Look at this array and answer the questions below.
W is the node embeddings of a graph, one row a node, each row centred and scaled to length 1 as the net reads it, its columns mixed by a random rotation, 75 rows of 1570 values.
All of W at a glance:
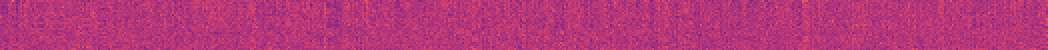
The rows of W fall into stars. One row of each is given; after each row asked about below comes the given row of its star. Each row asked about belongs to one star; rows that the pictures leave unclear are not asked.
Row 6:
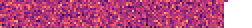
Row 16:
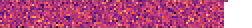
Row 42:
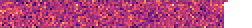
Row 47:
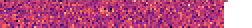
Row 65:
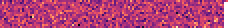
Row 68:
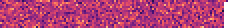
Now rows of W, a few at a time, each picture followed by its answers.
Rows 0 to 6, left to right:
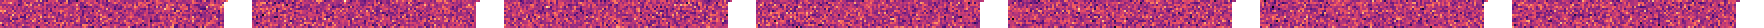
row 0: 42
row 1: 42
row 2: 6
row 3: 6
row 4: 65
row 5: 47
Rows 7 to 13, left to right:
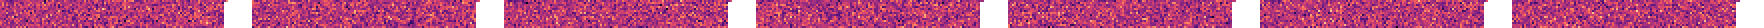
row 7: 65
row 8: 47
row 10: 6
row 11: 6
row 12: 65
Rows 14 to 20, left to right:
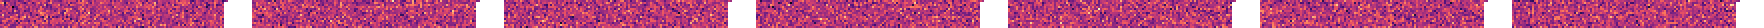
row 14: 47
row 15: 68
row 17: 65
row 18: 65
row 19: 42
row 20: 65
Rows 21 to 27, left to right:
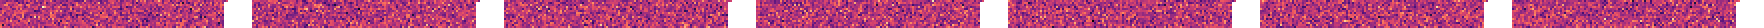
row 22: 16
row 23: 6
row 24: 65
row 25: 65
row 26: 16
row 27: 6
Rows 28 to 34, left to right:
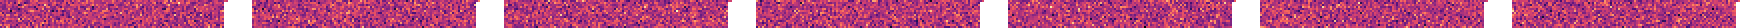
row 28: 47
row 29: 47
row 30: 47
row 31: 47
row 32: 6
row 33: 6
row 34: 42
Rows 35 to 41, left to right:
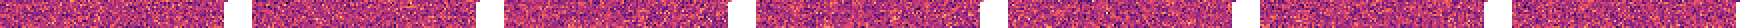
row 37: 6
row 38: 47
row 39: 6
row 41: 47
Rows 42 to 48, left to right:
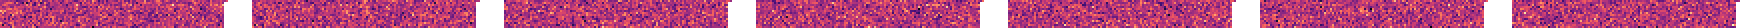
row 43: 6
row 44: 16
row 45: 65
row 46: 16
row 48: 68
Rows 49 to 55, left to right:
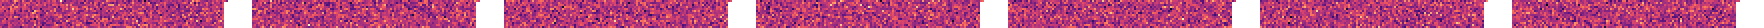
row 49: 16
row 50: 16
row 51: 16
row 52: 47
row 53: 65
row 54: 6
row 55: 42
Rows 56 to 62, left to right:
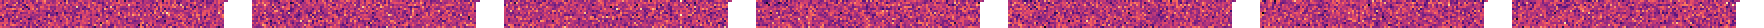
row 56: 68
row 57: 68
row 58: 65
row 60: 68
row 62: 65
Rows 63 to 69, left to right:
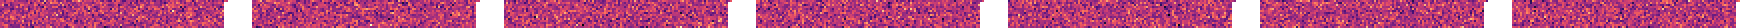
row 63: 47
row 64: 16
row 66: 47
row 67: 16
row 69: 65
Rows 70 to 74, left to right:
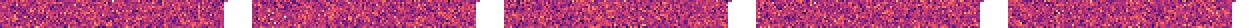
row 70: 47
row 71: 65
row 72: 47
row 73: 68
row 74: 68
